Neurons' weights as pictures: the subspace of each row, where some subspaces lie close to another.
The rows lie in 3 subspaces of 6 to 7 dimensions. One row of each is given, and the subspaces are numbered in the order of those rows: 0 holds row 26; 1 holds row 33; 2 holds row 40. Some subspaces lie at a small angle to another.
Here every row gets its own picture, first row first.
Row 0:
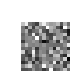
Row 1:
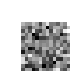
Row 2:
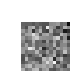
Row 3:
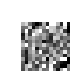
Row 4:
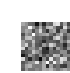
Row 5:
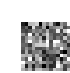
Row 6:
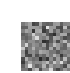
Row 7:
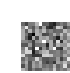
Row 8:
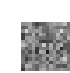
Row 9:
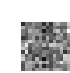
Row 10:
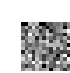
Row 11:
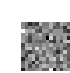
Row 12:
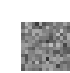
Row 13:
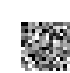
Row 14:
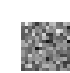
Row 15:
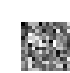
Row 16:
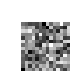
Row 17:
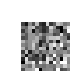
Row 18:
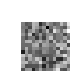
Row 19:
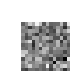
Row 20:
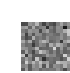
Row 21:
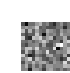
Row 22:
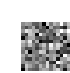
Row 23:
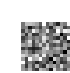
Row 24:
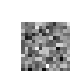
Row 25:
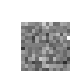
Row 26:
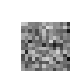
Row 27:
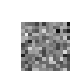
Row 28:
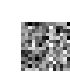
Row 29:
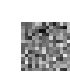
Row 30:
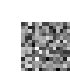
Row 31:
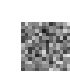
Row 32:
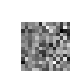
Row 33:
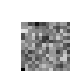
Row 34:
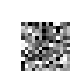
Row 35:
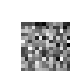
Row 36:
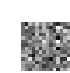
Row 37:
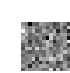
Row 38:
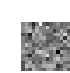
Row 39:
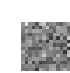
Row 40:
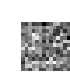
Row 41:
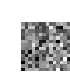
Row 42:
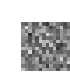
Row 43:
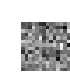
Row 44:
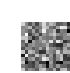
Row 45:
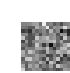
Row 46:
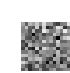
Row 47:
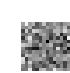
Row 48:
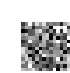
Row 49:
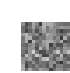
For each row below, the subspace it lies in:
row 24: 0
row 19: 1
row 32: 1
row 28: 1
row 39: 2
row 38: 0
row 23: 2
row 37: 1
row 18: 0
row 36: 0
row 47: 2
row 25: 2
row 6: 2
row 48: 0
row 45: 1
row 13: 0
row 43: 0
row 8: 1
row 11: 1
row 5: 0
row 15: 0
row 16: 1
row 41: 1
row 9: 0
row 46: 0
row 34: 0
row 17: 1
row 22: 1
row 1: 0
